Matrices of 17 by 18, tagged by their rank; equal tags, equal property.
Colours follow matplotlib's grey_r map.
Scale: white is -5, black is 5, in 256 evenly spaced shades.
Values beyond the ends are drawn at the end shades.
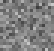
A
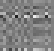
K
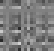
K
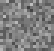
A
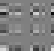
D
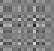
D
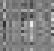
K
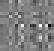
K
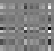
D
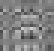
K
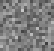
A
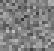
A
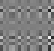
D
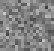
A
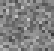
A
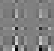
D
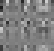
K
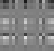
D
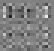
K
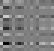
D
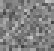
A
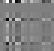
D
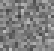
A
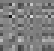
K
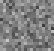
A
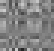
K
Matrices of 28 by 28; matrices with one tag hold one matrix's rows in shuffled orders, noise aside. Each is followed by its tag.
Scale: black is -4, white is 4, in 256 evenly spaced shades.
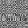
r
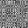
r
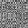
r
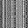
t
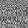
r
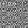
r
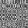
r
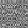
r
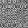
r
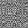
r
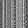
t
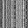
t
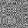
r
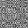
r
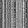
t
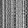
t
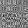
r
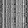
t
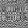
r
